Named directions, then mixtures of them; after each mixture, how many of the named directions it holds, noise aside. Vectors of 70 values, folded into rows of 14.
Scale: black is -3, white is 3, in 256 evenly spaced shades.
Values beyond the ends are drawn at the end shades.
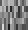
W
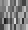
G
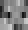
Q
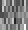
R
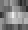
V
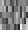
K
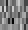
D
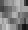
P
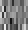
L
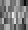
three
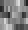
two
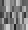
two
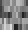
one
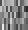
one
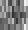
three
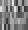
one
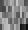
two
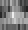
one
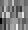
three
